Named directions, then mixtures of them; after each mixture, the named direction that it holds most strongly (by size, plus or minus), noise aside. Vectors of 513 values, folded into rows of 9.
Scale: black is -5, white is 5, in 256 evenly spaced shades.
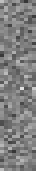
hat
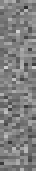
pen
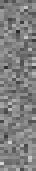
pen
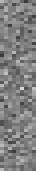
hat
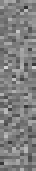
pen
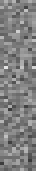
pen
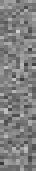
pen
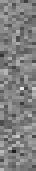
hat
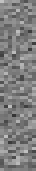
hat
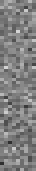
pen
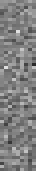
pen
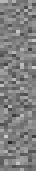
pen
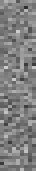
pen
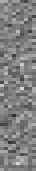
hat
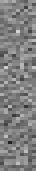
pen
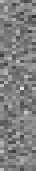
hat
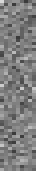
hat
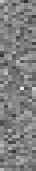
hat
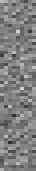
hat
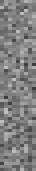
pen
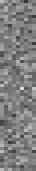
hat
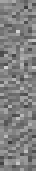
pen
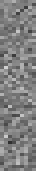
pen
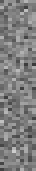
pen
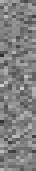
hat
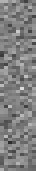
hat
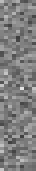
hat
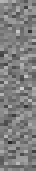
hat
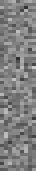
pen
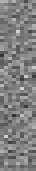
hat
